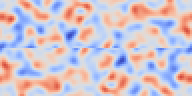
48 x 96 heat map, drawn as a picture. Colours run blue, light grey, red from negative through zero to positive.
Slope: none. Ninth with the lowest average: centre. Symmetry: a half turn. Lone odd cells: none. Grain: blotchy. Odd rows or columns: none. Average level on the scale: 50%.
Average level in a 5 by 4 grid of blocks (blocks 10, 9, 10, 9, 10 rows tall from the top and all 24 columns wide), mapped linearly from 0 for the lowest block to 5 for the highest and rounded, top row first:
4445 | 0213 | 0220 | 3120 | 5444
